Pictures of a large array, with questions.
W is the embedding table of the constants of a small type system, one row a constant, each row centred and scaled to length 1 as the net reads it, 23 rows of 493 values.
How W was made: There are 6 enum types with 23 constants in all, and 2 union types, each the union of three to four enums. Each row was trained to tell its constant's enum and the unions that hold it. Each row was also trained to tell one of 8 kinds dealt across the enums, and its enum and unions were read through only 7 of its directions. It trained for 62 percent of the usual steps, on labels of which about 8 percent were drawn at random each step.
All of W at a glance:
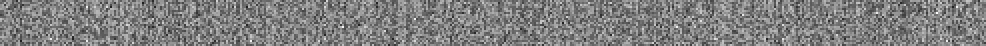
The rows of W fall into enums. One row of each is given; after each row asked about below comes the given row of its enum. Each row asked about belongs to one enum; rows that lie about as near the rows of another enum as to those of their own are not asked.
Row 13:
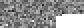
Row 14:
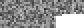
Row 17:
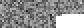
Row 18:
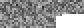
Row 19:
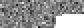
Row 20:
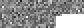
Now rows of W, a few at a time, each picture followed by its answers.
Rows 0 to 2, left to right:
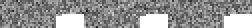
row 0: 17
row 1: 20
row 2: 17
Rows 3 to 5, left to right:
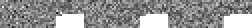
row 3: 20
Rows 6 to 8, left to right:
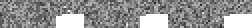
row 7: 14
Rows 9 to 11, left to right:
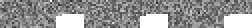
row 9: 18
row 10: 18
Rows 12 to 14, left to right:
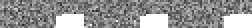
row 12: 19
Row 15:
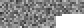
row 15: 20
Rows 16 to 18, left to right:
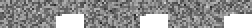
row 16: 14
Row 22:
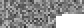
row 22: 17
